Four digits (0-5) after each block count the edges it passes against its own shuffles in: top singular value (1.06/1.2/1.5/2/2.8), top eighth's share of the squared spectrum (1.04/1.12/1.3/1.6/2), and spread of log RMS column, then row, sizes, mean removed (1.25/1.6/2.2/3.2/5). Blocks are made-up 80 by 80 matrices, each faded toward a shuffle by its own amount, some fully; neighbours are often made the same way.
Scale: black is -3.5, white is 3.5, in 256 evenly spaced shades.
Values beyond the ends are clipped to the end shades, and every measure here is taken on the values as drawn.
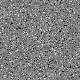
0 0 0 0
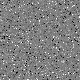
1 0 0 0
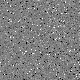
1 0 0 0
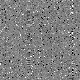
3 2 1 0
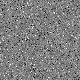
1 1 0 0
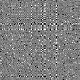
5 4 3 3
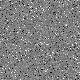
1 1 0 0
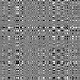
5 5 4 4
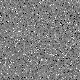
1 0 0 0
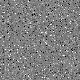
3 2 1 1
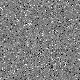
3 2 1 0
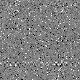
3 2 1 1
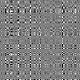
5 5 4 4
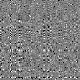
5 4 3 3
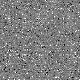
3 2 0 1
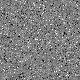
1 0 0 0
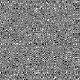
4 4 2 3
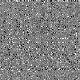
4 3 2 2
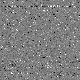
3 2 0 1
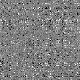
4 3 2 2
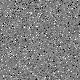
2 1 0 0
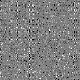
4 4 3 2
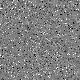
2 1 0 0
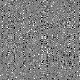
4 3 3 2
